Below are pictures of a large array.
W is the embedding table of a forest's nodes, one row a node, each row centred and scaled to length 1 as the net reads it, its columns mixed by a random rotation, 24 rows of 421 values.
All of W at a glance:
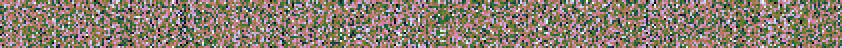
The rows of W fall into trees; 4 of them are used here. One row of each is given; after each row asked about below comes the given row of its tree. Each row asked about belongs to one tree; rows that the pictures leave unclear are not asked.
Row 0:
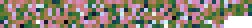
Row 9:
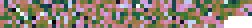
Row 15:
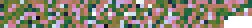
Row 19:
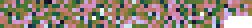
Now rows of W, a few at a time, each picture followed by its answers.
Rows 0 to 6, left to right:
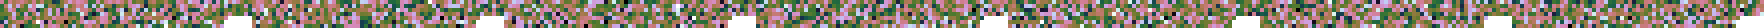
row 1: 0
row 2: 19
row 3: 19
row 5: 9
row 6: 19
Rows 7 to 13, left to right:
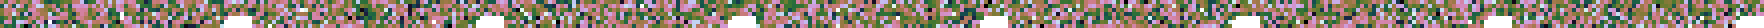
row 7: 0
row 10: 9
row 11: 9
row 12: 0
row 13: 19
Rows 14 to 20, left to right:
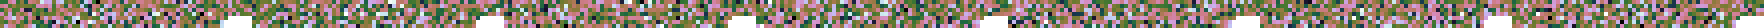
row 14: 15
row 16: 9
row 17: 15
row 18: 0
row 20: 15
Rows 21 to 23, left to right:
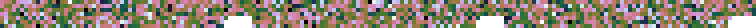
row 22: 9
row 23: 0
